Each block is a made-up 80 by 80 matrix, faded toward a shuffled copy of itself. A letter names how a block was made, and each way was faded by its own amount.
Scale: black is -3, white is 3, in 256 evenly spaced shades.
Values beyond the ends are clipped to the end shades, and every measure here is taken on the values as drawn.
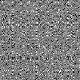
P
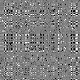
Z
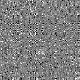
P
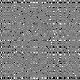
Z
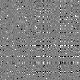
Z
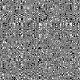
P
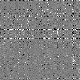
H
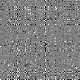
H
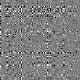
H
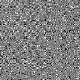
P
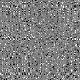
P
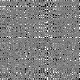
H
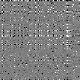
Z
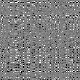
H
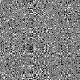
P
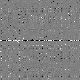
H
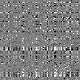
Z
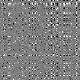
H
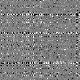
H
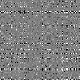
H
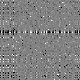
Z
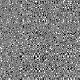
P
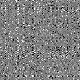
P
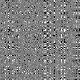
H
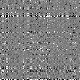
H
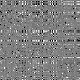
Z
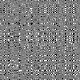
H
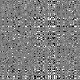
H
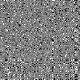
P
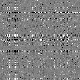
H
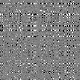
H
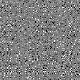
P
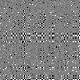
Z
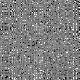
P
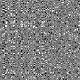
P
